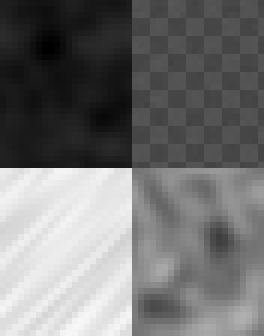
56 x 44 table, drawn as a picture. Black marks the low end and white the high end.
The table splits into 2 rows of 2 panels. Panel 1,1: very low, blotchy, faint in contrast. Panel 1,2: low, checkered, faint in contrast. Panel 2,1: very high, slanting up to the right, faint in contrast. Panel 2,2: middling, blotchy.
